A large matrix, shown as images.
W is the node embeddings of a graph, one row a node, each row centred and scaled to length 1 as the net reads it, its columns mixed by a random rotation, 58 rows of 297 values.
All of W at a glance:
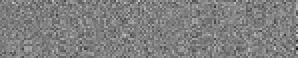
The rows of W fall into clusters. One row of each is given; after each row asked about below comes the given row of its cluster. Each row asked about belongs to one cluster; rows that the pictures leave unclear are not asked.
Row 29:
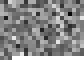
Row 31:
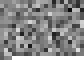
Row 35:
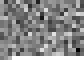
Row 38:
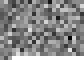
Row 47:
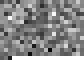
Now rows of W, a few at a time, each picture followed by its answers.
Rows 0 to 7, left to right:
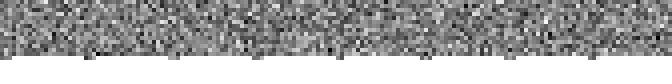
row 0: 31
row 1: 31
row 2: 35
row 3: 35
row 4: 38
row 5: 47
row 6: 29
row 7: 38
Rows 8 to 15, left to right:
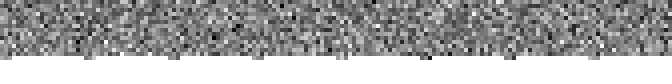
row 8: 35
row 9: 38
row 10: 29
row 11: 35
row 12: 35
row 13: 47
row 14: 29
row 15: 35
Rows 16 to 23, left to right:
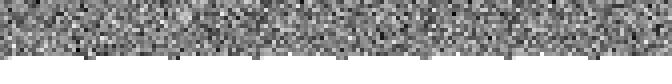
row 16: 35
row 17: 31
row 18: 47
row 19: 38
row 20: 29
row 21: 38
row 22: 38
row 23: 29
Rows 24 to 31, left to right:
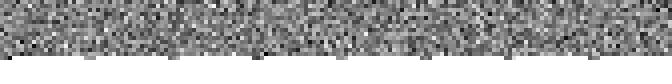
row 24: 47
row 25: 29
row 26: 38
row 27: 31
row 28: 35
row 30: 38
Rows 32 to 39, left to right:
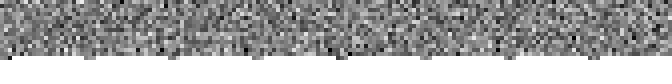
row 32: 47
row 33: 35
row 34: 35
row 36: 31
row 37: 35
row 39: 29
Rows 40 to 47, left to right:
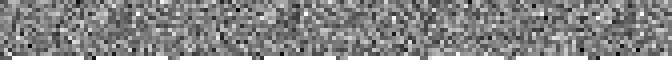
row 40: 31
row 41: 47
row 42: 31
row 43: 47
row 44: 29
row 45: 38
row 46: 35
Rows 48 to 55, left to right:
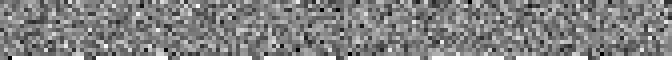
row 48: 47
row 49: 47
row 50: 47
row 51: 31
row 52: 31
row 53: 38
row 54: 29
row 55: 31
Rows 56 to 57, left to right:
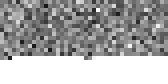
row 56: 47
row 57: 38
